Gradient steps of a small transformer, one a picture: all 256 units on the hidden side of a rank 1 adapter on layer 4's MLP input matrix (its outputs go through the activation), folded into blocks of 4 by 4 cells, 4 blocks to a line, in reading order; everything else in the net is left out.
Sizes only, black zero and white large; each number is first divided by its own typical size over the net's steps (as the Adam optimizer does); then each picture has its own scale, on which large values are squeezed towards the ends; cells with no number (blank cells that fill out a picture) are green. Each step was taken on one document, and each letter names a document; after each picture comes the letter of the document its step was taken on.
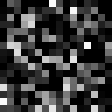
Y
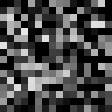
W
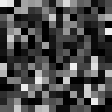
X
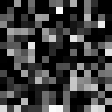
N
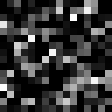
Y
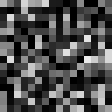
X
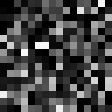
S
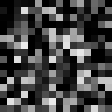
S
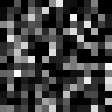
N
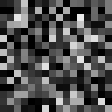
X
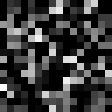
Y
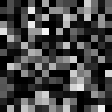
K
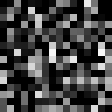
W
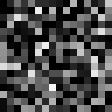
X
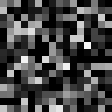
N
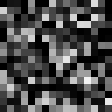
W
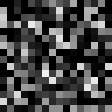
W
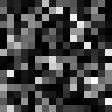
N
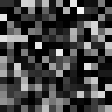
S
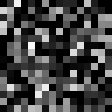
K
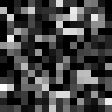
N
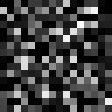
N
